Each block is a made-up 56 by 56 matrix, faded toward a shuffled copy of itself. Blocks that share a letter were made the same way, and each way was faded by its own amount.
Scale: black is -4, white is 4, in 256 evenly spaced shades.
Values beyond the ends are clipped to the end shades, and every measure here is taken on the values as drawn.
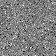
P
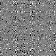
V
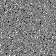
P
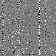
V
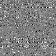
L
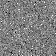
P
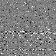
L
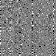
V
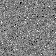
P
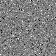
P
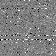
L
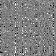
V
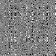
V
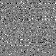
L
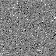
P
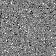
P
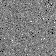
P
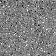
P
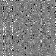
V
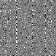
V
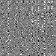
V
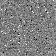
P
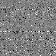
L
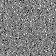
P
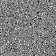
P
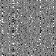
V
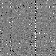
V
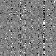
V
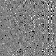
V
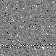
L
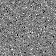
P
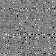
L
